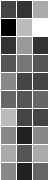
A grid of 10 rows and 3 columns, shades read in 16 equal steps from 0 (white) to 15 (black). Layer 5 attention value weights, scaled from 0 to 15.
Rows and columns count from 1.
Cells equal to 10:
4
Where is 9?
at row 6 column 1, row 6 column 3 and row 10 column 3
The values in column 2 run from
4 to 13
